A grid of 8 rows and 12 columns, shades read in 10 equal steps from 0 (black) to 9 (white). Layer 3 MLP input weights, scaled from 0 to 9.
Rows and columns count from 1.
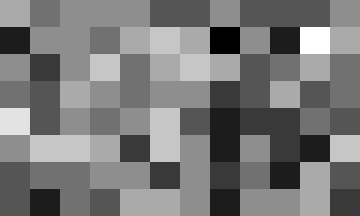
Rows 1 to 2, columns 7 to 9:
3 5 3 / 6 0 5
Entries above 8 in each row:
0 1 0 0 0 0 0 0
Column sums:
35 29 41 39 37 43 39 18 30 24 38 34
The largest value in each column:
8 7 7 7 6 7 7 6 5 6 9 7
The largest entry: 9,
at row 2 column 11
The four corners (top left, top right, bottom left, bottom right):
6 5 3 2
